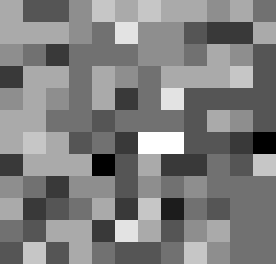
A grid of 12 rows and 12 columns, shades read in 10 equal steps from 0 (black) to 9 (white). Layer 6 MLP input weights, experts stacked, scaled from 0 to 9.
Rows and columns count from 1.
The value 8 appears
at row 2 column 6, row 5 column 8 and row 11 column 6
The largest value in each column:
6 7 6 6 7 8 9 9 7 6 7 7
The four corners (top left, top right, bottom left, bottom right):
6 4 3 4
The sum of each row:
64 58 51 61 52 52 54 47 50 46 57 53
